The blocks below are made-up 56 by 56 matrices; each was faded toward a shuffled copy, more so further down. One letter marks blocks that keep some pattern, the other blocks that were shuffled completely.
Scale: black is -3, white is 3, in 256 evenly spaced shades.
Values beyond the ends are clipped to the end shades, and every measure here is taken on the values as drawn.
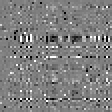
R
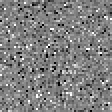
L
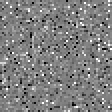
L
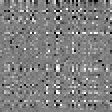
R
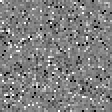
L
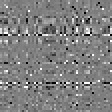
R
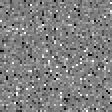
L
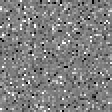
L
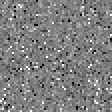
L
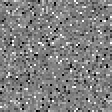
L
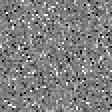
L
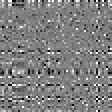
R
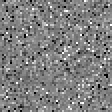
L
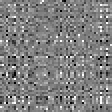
R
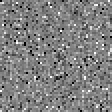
L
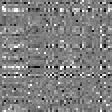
R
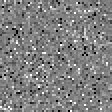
L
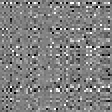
R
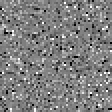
L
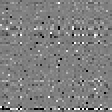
R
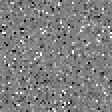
L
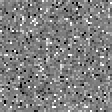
L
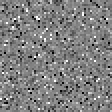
L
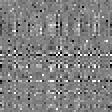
R
